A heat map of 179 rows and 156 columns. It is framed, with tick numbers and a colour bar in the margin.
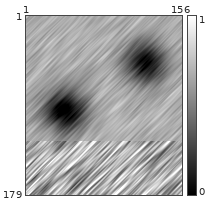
Odd rows or columns: none. Ninth with the lowest average: middle left. Seam: horizontal, 70% of the way down, the top part calmer. Average level on the scale: 60%. Histogram: skewed, a long tail of low values. Dips: two.
